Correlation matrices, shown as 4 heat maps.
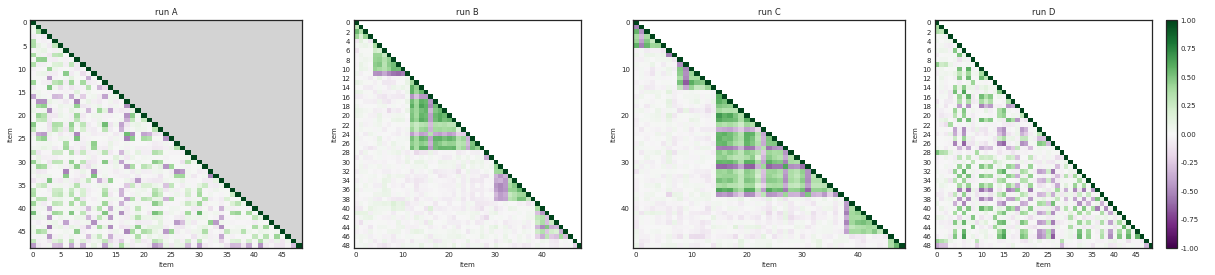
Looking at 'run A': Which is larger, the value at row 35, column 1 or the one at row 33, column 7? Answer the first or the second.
the first
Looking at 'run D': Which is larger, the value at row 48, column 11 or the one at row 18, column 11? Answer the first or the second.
the first
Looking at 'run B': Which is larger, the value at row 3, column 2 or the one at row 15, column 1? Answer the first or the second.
the first
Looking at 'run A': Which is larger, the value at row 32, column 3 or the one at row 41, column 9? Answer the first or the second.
the second
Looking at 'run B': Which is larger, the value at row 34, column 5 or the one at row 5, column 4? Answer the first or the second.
the second
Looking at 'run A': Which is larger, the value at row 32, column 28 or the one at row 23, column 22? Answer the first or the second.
the second
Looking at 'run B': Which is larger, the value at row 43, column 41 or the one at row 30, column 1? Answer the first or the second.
the second
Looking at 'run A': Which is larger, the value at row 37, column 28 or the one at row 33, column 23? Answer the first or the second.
the first
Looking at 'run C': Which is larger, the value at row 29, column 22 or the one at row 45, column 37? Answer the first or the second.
the first
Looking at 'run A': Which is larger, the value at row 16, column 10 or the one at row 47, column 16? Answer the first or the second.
the first
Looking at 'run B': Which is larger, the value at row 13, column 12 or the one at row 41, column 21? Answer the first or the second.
the first
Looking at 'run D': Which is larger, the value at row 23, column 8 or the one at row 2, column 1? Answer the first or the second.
the second
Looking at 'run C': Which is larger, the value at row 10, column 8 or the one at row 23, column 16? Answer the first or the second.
the first
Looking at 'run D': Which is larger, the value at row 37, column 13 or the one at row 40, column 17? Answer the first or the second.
the second
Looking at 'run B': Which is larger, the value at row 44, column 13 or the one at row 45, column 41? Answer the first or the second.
the first
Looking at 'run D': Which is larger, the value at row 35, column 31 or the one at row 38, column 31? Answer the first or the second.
the first
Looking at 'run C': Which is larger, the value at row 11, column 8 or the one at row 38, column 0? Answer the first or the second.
the first
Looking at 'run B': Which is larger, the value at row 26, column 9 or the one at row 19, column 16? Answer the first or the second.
the first
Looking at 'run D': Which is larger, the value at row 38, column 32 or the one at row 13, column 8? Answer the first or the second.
the second
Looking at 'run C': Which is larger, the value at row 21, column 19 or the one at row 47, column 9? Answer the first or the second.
the first
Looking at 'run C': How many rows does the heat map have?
49
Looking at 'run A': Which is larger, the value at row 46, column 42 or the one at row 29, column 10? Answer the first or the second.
the first
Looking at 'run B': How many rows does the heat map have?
49
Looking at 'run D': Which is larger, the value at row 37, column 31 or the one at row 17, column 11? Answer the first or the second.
the second
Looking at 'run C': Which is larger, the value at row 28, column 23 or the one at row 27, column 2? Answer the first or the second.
the second
